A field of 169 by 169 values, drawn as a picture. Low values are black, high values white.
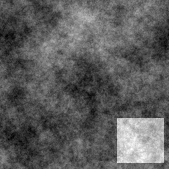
In the bottom right lies a patch that is higher than the rest. The ninth with the highest average is the bottom right. Most values sit low, with a long tail of high ones. Neither half mirrors the other.
